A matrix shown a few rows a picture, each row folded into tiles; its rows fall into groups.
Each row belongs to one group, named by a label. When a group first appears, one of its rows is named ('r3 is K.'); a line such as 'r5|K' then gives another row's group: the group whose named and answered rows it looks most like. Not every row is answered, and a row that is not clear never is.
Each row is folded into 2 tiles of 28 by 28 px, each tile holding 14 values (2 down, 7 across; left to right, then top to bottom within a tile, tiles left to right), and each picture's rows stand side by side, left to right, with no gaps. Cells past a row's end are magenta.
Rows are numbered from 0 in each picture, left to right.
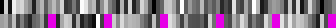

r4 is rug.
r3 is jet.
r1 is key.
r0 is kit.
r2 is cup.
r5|cup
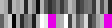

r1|jet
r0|jet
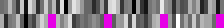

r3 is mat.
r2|key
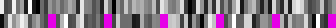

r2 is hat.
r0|mat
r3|jet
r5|kit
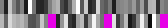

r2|hat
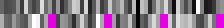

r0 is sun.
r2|rug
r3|cup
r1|mat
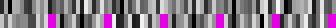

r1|rug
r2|hat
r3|rug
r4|hat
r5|mat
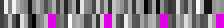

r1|sun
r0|kit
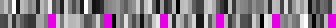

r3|kit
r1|cup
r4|hat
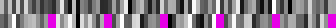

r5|hat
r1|sun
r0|sun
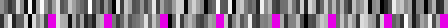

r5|rug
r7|sun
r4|kit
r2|hat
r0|mat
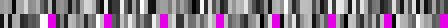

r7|mat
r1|key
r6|sun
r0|key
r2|rug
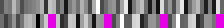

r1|hat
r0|hat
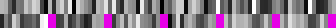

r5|cup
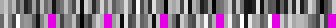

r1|rug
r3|sun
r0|jet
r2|sun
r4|jet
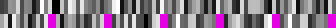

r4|key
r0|sun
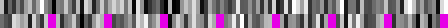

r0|sun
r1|rug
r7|hat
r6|key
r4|jet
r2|sun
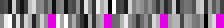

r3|jet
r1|jet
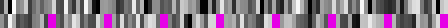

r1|rug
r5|kit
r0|kit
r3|hat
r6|sun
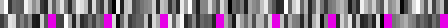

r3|kit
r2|hat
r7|key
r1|key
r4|sun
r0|key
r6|key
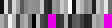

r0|kit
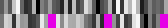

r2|kit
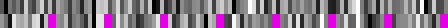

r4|key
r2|key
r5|jet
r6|kit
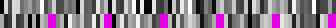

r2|mat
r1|sun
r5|jet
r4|rug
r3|kit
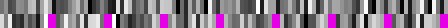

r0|jet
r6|mat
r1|mat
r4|jet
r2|hat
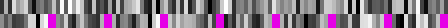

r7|sun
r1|kit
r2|hat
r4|key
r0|hat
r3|cup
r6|sun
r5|rug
